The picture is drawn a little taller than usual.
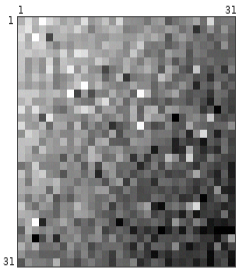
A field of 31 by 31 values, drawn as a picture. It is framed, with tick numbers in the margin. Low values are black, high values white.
The field climbs toward the top left. No regular stripes run through it. No single row or column stands out from its neighbours. On average the colour sits 50% of the way up the scale.
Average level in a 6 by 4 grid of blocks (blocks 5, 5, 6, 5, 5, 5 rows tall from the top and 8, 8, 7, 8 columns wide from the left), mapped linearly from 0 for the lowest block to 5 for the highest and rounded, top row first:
5432 / 5432 / 4332 / 4321 / 3211 / 3210
